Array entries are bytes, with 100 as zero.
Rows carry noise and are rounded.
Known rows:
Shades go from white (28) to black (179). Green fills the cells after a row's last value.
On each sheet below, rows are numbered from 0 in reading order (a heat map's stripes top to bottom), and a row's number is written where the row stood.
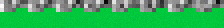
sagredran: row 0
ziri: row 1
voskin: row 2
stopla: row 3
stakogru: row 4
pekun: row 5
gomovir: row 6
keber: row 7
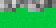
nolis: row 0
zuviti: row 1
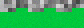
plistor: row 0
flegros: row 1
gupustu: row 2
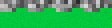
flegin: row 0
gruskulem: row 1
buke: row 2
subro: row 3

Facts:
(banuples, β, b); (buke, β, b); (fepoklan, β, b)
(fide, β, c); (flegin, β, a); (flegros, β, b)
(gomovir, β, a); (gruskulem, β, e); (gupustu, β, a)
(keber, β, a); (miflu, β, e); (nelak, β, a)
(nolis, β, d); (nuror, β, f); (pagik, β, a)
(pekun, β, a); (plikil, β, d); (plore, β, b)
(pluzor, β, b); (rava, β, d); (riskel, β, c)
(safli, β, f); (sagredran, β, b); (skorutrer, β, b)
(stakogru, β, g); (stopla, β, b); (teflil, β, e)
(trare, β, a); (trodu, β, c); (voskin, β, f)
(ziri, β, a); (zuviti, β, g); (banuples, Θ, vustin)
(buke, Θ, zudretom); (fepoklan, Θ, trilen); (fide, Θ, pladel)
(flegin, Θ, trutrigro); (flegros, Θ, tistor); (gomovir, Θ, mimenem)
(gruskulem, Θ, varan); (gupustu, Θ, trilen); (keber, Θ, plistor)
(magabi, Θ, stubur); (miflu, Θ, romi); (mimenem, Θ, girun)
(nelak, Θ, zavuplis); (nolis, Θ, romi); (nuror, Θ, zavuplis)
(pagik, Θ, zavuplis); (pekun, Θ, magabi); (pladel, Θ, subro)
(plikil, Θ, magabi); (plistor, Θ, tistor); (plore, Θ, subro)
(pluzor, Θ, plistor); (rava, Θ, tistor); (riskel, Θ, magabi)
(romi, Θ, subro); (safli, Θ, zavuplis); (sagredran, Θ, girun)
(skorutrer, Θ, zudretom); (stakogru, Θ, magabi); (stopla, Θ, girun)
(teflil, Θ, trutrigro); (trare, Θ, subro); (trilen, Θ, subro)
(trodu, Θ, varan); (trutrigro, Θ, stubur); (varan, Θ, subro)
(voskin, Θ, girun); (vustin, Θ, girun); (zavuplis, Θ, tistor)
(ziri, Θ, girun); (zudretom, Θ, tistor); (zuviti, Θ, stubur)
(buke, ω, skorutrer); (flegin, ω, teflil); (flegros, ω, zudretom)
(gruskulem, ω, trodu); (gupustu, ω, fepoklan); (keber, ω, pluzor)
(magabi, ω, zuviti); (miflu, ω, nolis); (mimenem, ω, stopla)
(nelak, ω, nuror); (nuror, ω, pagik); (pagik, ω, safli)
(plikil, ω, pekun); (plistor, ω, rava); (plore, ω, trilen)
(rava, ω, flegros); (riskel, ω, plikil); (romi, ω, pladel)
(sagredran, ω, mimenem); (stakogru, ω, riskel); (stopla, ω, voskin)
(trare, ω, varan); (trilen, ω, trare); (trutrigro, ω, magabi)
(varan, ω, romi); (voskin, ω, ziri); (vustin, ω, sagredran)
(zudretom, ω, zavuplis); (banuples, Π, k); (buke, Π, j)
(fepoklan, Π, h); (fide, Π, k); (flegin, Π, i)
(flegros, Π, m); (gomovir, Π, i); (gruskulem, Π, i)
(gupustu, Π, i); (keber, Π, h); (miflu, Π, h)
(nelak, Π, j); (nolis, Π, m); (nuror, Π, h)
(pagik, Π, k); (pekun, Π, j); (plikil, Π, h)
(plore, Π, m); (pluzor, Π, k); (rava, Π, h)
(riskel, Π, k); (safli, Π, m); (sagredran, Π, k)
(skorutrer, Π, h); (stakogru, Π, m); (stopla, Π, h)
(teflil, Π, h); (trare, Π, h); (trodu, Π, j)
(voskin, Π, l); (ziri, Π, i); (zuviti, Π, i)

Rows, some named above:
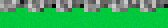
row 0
rava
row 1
trutrigro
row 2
stubur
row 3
nelak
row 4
zavuplis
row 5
stubur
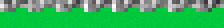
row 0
fide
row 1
safli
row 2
ziri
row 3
banuples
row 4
banuples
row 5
flegros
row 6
pluzor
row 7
trodu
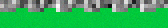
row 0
nuror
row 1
trodu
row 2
sagredran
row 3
magabi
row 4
voskin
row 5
pagik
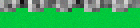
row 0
plikil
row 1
riskel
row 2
teflil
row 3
tistor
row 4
flegros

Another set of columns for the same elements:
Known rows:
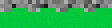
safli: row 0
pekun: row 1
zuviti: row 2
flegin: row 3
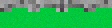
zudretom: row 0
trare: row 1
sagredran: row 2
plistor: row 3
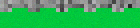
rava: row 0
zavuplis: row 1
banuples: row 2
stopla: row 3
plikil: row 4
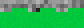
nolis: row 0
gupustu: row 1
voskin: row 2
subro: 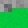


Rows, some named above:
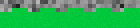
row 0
stakogru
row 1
gomovir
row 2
tistor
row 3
girun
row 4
trutrigro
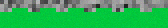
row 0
magabi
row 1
gomovir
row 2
magabi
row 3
buke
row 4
pluzor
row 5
nuror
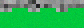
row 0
trodu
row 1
teflil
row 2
fide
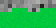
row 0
stubur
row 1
pluzor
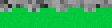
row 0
teflil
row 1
riskel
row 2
nuror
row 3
flegros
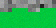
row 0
zavuplis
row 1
nelak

